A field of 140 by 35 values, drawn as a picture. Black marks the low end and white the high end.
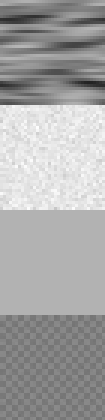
It is made of 4 by 1 panels. Panel 1,1: middling, streaked across, strong in contrast. Panel 2,1: very high, fine-grained, faint in contrast. Panel 3,1: high, flat. Panel 4,1: middling, checkered, faint in contrast.
